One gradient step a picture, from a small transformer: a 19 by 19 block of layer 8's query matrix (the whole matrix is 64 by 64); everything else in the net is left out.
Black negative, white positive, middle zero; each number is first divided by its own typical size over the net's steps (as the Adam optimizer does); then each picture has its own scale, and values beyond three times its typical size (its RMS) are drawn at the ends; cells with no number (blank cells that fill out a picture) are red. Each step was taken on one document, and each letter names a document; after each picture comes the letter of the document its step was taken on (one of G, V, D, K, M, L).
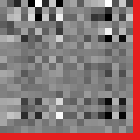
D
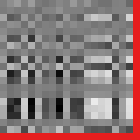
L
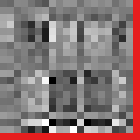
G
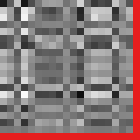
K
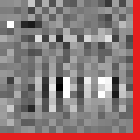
D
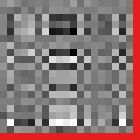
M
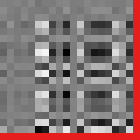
G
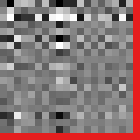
M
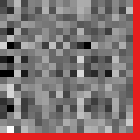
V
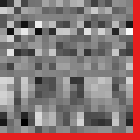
K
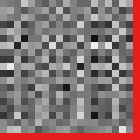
V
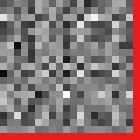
V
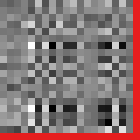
D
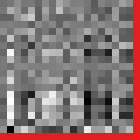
L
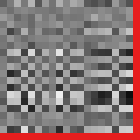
L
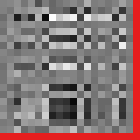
M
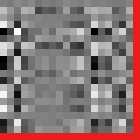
K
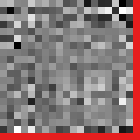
L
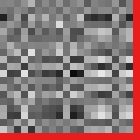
L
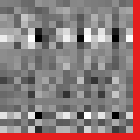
V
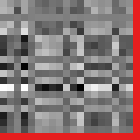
K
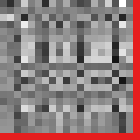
V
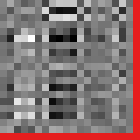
M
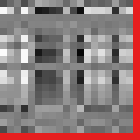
K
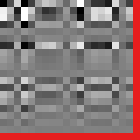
K
